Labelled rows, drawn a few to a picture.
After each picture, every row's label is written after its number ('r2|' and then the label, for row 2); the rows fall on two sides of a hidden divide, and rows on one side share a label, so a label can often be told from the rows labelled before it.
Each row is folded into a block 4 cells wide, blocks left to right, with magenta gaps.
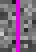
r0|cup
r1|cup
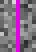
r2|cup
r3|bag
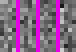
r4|cup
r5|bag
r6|cup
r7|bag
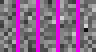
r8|cup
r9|cup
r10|cup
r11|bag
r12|cup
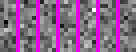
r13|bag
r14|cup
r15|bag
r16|bag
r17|cup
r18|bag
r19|cup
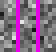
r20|cup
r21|cup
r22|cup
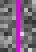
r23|cup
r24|cup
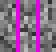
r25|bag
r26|cup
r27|cup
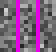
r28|cup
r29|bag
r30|bag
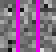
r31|cup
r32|cup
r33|bag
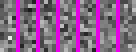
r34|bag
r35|bag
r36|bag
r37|cup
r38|bag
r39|cup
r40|cup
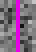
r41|cup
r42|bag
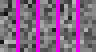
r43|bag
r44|cup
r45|bag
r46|cup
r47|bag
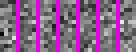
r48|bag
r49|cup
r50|bag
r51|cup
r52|bag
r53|bag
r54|bag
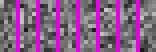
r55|cup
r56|bag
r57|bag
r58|bag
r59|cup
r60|cup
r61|bag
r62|bag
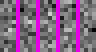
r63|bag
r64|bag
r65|bag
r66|bag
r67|cup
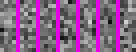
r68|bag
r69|cup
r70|bag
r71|bag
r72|bag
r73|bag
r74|bag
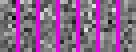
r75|bag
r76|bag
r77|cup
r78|bag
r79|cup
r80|cup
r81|cup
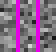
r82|cup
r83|cup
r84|bag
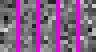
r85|bag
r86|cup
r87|bag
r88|cup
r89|cup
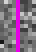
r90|bag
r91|cup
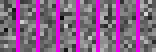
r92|cup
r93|cup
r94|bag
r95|cup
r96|cup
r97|cup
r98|bag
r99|cup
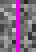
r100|cup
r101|cup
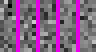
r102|bag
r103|cup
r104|bag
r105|cup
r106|cup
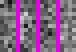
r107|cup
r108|cup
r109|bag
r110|cup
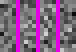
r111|bag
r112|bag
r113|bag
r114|bag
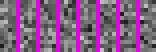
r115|cup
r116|bag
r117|bag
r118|bag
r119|cup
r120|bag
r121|bag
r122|bag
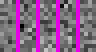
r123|cup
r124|bag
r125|cup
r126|cup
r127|bag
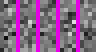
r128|bag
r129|bag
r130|bag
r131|cup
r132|cup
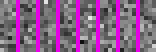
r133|bag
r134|bag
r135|bag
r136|cup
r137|bag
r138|bag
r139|bag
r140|bag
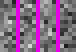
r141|bag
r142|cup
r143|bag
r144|bag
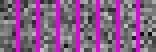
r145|bag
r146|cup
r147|cup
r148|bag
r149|cup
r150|cup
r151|bag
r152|bag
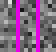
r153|cup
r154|bag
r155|cup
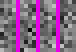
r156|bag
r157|cup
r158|bag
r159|bag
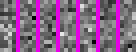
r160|bag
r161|cup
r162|bag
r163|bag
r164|cup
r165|bag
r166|bag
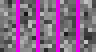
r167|cup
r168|bag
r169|cup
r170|cup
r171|bag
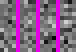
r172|bag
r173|bag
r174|bag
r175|cup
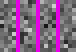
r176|bag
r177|bag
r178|cup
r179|cup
